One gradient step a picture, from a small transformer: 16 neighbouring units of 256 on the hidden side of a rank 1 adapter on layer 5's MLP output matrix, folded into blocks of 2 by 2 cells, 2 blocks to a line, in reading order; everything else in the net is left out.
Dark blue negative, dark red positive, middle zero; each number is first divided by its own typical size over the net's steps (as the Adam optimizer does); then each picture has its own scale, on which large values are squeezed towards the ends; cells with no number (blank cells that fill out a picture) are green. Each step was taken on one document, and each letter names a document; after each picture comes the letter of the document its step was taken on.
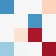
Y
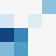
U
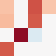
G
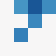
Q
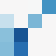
U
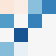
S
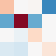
Y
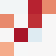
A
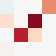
G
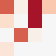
G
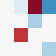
Q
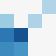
U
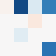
Q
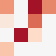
G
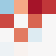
A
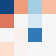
A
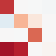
Y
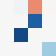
Q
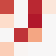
G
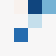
Q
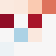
A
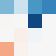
S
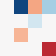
Q
